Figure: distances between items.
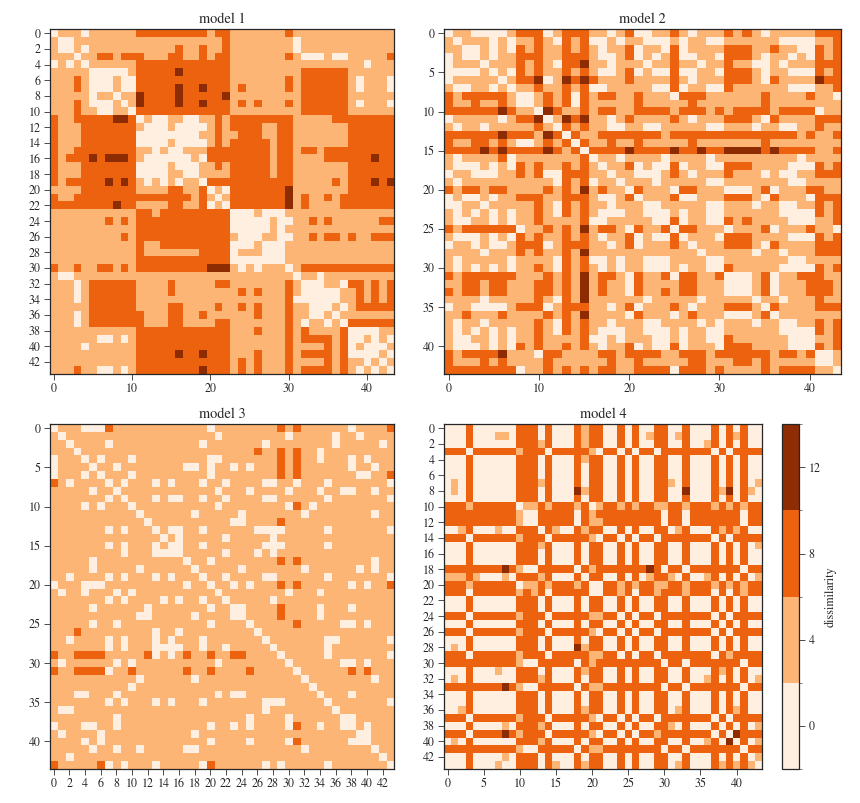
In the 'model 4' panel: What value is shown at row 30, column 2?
8
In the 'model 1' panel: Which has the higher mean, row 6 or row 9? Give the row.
9
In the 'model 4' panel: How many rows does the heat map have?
44
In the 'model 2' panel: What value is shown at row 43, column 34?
4
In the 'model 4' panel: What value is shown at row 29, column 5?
8
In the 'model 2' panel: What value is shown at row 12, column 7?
4
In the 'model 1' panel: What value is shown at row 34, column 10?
8
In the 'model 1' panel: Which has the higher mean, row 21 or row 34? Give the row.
21
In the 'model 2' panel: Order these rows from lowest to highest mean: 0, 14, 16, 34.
16, 34, 0, 14
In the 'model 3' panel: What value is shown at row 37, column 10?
4
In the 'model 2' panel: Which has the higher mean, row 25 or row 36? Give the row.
25
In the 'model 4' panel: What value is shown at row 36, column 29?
8
